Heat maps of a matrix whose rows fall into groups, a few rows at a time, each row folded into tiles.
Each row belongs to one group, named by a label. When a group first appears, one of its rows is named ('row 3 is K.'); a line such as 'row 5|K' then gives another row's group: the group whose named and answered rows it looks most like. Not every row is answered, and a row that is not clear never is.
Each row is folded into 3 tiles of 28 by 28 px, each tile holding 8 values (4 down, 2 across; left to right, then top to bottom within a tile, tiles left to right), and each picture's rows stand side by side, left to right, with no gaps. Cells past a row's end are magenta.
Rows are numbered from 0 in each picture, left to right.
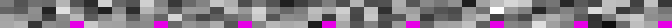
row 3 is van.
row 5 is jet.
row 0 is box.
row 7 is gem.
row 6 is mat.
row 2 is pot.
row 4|box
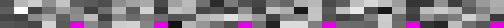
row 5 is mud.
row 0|gem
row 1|pot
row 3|pot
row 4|gem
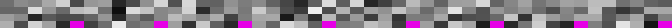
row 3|van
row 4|van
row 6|mud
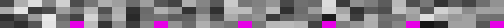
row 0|gem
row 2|box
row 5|mud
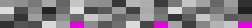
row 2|gem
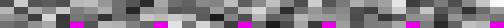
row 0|van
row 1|mat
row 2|pot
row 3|gem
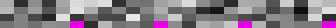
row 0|jet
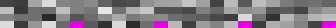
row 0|pot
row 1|mud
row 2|box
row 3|mat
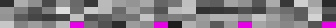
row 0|box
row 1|gem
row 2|mat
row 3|pot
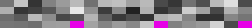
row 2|pot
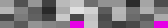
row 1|box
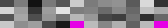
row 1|box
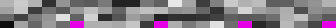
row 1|van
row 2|jet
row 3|mud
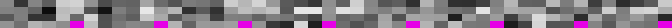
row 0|jet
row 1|box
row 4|gem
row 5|van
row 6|mud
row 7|van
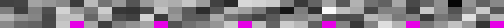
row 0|box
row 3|jet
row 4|gem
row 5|van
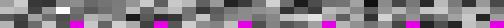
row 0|van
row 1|pot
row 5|gem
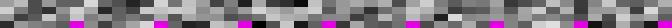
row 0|mat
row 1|jet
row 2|gem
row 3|mud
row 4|mat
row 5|mat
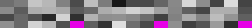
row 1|mud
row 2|gem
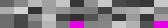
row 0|gem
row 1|van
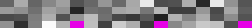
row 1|pot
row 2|pot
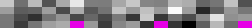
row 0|jet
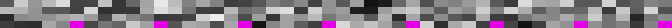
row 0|gem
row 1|jet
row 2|mat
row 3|mud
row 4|van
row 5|pot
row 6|gem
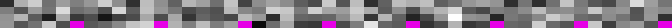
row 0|pot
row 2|box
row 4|mud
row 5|mud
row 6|mud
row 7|pot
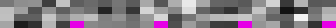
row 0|gem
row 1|box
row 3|mat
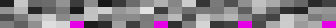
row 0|gem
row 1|mud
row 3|mat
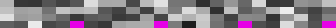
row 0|mud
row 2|mud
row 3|mud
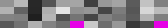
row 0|van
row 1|box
